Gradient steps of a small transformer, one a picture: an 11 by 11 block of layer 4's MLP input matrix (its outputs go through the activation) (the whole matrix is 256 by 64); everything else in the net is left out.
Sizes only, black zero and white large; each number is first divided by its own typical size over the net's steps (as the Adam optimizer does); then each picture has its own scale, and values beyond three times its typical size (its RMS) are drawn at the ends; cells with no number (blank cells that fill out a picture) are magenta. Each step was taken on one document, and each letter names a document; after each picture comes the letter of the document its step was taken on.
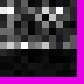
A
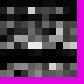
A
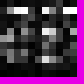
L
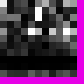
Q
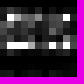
A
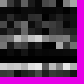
A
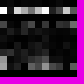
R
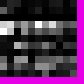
L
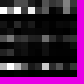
R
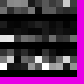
R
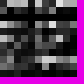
L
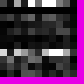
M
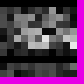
A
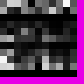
R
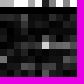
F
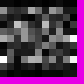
L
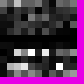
M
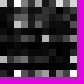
F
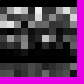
A
